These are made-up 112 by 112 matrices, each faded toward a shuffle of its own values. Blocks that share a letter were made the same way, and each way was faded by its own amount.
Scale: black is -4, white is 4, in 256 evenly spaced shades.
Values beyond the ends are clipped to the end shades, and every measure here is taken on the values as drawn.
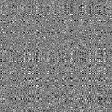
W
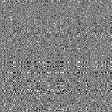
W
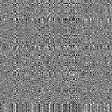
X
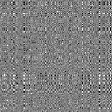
X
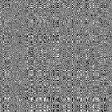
X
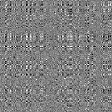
X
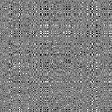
X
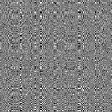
X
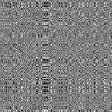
X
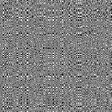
X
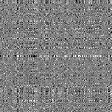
W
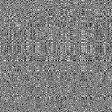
W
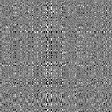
X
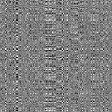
X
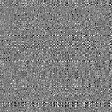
W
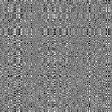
X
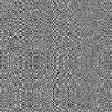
X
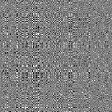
X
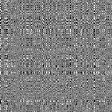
X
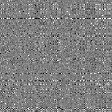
W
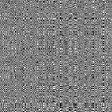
X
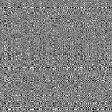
W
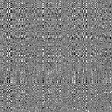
X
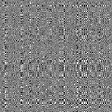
X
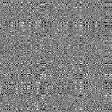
W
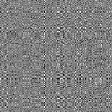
X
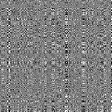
X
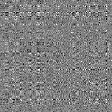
W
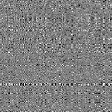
W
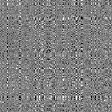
X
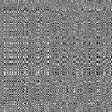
X
